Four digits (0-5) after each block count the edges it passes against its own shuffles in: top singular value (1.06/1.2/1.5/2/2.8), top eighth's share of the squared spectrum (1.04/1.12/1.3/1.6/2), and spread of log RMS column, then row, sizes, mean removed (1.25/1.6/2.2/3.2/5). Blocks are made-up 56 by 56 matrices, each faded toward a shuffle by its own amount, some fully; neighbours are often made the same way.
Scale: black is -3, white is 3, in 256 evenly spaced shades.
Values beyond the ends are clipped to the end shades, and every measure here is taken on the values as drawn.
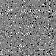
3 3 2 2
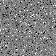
1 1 0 0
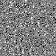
3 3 0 1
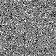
0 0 0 0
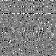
4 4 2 2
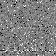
3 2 0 1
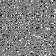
3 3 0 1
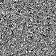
0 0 0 0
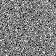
0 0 0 0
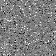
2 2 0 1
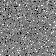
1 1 0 0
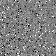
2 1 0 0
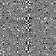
4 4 3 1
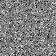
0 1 0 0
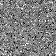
0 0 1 0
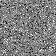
0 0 0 0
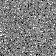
0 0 0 0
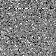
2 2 0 2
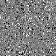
3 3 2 1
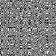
4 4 2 2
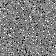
1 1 0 0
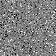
1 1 0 0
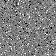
1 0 0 0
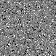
1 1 0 0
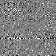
4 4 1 2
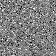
1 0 0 0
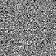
3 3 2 1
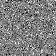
0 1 0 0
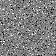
0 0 0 0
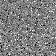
1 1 0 0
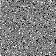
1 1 0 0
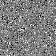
1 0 0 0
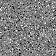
1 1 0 0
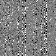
2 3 3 0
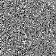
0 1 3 0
